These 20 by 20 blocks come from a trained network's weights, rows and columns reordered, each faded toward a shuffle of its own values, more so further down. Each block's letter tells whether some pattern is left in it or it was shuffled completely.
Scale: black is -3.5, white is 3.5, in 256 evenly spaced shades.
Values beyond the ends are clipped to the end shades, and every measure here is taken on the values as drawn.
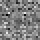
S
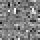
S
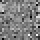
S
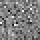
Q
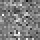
S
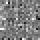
S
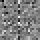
S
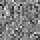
S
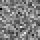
Q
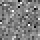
Q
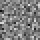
S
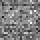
S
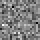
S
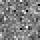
Q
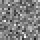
Q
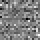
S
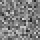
Q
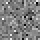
Q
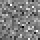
Q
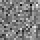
Q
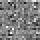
S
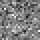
Q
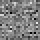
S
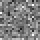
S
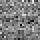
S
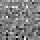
S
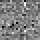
S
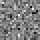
Q
